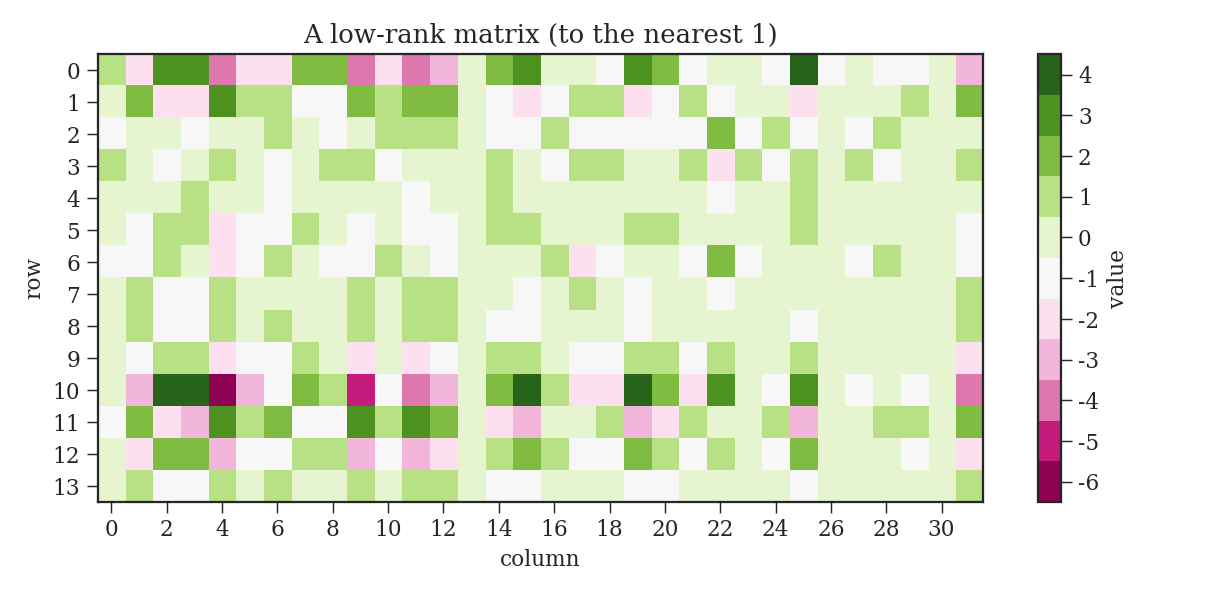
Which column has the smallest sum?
4
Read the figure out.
Title: A low-rank matrix (to the nearest 1)
x-axis: column, ticks 0 2 4 6 8 10 12 14 16 18 20 22 24 26 28 30
y-axis: row, ticks 0 1 2 3 4 5 6 7 8 9 10 11 12 13 (0 at the top)
Colour bar: value, ticks -6 -5 -4 -3 -2 -1 0 1 2 3 4
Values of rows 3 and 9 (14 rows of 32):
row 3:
1 0 -1 0 1 0 -1 0 1 1 -1 0 0 0 1 0 -1 1 1 0 0 1 -2 1 -1 1 0 1 -1 0 0 1
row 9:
0 -1 1 1 -2 -1 -1 1 0 -2 0 -2 -1 0 1 1 0 -1 -1 1 1 -1 1 0 0 1 0 0 0 0 0 -2
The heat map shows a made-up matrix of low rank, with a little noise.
